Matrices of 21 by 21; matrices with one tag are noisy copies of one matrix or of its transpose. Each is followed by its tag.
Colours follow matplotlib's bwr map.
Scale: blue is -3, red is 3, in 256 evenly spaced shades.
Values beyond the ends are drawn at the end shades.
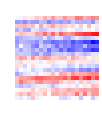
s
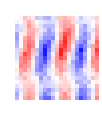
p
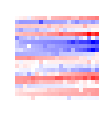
s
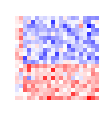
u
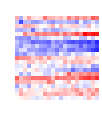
s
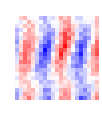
p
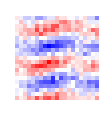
p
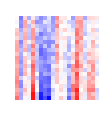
s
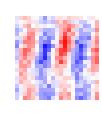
p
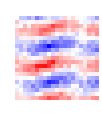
p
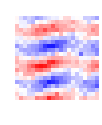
p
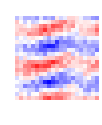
p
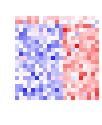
u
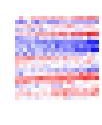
s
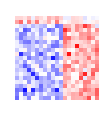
u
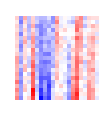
s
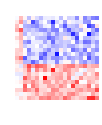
u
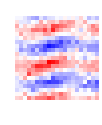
p
